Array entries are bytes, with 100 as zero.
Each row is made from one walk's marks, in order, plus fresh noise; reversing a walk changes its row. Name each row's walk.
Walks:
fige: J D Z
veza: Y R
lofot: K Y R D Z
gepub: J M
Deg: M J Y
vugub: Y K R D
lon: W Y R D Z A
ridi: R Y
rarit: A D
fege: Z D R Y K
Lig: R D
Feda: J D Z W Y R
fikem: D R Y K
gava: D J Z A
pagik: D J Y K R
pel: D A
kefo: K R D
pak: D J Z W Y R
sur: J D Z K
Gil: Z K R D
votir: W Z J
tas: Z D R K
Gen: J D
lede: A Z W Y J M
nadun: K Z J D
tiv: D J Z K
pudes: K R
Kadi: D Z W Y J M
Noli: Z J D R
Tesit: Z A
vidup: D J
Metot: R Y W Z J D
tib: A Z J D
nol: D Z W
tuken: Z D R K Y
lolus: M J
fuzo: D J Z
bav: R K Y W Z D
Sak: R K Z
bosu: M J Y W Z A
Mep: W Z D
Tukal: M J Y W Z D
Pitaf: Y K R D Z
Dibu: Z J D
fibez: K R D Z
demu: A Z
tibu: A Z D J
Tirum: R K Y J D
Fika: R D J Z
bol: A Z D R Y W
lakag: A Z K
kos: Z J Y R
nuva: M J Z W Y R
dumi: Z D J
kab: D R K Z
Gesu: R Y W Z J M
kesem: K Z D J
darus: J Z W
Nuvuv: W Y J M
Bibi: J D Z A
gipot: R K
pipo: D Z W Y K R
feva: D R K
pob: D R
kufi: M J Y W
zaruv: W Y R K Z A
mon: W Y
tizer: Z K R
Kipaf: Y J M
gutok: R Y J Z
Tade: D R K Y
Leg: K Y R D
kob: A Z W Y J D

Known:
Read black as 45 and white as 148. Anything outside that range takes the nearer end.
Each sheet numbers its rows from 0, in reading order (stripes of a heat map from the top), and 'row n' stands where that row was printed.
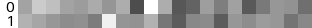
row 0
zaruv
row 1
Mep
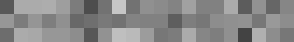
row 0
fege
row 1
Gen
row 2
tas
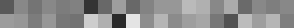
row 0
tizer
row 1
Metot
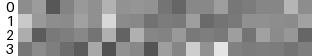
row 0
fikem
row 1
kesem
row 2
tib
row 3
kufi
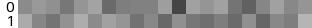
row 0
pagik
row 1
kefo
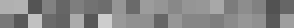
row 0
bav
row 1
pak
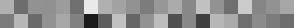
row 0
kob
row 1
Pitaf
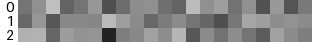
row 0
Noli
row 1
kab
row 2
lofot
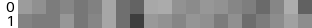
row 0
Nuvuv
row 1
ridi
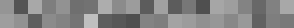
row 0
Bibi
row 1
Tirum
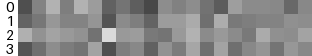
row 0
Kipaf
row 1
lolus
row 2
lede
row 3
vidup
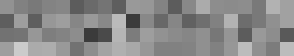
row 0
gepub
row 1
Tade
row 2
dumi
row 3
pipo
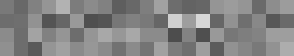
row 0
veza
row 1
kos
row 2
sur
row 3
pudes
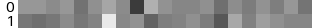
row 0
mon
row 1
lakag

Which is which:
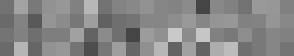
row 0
Lig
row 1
gipot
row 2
Deg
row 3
vugub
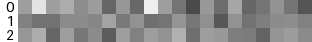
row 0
lon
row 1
rarit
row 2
Leg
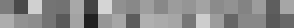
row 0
nuva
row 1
Tukal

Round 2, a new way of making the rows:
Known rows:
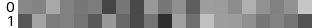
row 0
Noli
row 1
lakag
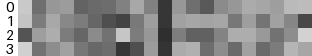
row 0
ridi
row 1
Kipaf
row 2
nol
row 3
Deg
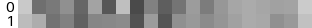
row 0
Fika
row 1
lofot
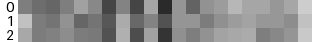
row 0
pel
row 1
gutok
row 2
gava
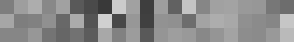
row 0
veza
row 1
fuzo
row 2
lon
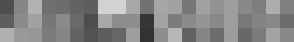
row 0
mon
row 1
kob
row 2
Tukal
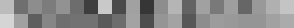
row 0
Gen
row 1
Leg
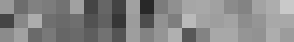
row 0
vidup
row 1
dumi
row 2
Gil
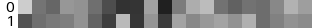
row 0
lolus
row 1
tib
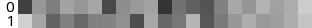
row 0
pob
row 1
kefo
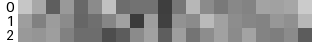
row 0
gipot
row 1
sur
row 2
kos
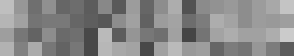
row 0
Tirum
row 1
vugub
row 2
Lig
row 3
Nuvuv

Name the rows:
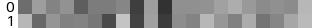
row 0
tiv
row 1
Bibi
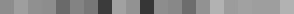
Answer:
fikem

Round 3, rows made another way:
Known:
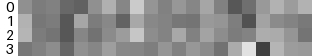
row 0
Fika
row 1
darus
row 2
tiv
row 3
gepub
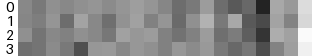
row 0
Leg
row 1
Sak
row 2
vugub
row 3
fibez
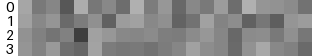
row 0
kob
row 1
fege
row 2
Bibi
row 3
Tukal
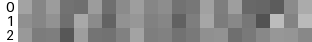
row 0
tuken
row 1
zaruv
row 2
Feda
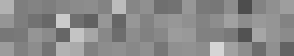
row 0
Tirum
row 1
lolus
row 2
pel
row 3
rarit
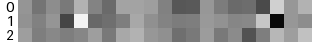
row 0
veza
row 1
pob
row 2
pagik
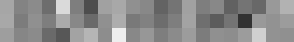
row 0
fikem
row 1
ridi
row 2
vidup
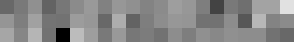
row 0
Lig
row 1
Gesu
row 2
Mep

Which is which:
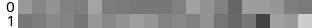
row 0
bosu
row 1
lofot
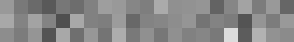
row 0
sur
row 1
bav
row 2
Nuvuv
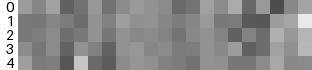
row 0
tas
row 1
Pitaf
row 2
lon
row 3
pipo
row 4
nuva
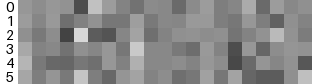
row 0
Tesit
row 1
bol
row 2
mon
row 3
gutok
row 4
Gen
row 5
Tade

